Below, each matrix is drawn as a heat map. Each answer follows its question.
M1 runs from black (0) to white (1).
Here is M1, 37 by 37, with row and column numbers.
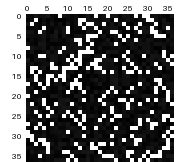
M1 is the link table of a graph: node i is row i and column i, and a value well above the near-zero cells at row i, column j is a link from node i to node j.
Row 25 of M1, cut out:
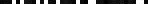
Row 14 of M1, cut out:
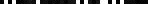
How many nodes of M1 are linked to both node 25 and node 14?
3
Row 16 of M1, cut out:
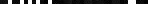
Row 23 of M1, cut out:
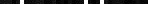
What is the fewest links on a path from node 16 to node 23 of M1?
2
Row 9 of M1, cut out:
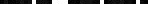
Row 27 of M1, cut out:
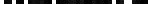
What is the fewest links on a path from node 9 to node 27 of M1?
2
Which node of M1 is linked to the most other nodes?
node 13
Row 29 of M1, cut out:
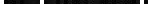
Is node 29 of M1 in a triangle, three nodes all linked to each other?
no
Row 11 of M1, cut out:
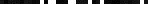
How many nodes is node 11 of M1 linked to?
8
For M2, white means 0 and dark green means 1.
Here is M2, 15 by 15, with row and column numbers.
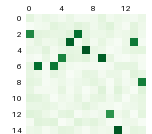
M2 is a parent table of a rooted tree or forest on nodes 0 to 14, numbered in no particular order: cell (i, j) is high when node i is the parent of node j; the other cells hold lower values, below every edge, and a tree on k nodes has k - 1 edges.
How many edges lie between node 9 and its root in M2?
4
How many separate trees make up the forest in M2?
3
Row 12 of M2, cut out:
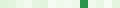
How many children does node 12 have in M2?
1
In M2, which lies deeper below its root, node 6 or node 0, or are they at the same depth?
the same depth
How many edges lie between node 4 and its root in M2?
4
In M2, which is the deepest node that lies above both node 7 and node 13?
3
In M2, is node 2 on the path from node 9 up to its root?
yes
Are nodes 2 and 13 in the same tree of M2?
yes
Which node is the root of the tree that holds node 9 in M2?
2
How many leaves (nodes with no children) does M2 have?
7
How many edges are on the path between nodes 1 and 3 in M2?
2
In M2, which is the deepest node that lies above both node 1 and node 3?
6
